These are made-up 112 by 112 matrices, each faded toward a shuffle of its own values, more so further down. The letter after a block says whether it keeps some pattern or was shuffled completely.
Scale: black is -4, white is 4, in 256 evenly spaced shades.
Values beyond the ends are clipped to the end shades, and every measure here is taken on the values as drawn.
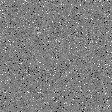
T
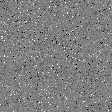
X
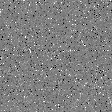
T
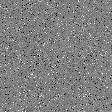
T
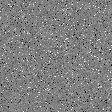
X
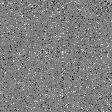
T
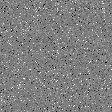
T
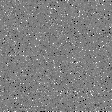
T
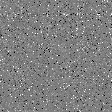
T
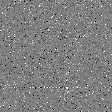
T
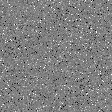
X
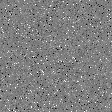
X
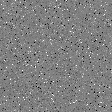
X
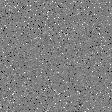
X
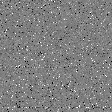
T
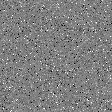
T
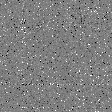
T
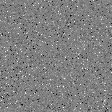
X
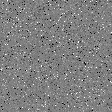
X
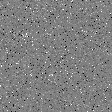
X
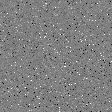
X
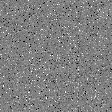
T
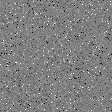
X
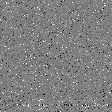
T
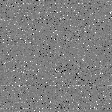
T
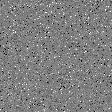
X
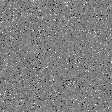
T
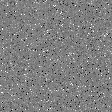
X
